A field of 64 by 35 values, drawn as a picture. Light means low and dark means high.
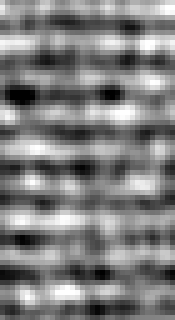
Horizontal stripes repeat 9 times down the table. The ninth with the lowest average is the top right. No overall slope runs across the table. There are no lone odd cells.
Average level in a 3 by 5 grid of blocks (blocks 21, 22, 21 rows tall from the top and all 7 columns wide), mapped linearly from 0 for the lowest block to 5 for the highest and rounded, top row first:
4 5 4 4 0 | 3 3 4 2 4 | 4 1 4 3 4
